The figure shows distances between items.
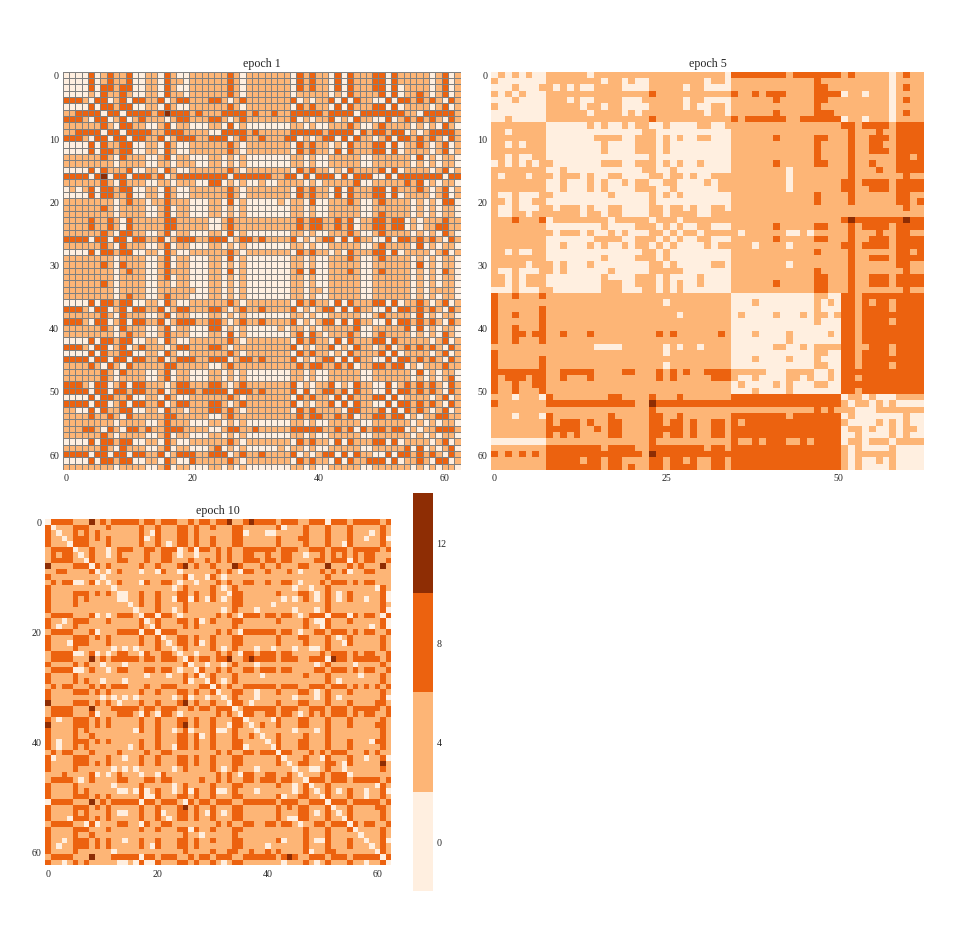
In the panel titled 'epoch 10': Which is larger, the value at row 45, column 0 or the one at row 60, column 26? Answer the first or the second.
the first
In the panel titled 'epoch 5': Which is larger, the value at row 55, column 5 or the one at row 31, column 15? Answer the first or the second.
the first
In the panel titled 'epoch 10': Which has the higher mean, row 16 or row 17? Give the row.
17
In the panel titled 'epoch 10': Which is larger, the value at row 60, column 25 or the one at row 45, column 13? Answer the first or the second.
the first
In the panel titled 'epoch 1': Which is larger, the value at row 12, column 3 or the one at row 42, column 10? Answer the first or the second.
the second
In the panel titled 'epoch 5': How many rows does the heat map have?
63
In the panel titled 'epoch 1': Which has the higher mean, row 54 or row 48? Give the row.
54
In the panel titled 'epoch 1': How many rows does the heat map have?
63
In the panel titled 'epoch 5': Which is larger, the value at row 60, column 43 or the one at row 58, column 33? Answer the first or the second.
the first
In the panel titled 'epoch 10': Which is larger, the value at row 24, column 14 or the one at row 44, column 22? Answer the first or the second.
the first
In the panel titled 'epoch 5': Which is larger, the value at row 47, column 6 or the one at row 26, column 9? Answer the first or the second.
the first
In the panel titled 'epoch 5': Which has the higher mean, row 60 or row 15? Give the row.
60
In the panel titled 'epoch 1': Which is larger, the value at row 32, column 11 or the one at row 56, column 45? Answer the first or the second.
the second
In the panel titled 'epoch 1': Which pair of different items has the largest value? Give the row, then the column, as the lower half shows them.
16, 6
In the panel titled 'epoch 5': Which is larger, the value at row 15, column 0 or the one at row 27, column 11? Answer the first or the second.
the first
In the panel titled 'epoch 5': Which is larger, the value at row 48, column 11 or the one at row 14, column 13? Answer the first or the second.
the first
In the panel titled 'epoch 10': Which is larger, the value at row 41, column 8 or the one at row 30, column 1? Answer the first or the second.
the second
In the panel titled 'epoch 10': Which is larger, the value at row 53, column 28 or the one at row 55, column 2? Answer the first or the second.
the second
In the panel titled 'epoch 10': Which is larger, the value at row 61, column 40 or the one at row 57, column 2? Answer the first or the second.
the first
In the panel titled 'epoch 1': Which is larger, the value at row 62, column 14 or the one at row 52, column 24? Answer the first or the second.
the second
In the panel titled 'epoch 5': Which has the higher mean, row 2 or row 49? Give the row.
49
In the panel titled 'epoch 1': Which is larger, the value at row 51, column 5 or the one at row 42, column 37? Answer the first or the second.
the second
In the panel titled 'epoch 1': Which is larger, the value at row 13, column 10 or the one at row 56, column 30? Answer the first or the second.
the second
